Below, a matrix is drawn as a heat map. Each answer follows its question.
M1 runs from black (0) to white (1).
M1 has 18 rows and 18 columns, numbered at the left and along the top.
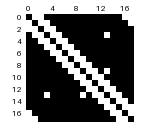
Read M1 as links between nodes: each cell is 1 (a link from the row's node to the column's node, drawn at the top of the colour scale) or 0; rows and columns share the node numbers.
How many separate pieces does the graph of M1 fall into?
1
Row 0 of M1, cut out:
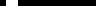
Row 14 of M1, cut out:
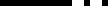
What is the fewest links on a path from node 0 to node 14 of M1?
2
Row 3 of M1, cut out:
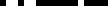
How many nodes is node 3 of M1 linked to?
5
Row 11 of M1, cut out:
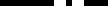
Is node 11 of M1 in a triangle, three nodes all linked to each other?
yes
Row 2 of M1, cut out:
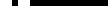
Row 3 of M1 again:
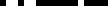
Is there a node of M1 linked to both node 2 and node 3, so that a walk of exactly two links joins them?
yes
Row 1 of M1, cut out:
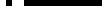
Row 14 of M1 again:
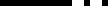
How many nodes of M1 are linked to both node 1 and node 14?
0
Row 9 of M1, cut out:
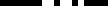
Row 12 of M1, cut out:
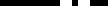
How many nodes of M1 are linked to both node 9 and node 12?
3
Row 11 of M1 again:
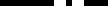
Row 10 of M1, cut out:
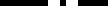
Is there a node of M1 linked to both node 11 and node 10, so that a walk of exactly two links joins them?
yes
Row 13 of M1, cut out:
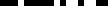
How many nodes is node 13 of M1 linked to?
6
